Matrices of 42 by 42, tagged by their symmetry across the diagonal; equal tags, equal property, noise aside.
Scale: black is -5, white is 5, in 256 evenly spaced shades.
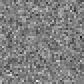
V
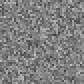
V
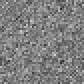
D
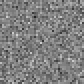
V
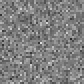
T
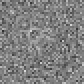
D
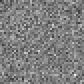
D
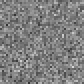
T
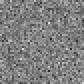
D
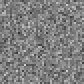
T
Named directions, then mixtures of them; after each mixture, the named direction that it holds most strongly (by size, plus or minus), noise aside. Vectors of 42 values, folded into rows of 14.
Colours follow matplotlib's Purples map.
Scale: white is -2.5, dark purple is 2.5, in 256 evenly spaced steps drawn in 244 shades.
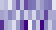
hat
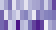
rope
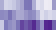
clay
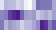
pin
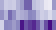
clay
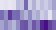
clay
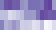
clay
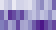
pin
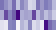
rope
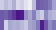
pin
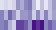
clay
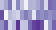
rope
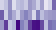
rope
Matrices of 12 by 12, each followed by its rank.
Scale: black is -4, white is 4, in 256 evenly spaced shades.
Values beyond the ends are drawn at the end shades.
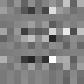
two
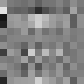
two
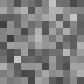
full rank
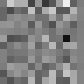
two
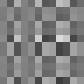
one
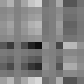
one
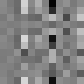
two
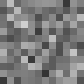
full rank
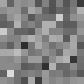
full rank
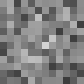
full rank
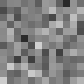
full rank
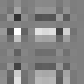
one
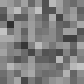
full rank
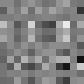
two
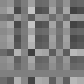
one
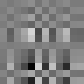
one
